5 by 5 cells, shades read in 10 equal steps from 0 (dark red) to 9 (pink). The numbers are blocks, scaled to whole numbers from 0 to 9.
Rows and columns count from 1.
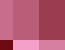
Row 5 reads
0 9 9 7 7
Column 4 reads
3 3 3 3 7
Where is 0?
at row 5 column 1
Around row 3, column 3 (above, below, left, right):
5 5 5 3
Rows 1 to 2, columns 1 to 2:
6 5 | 6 5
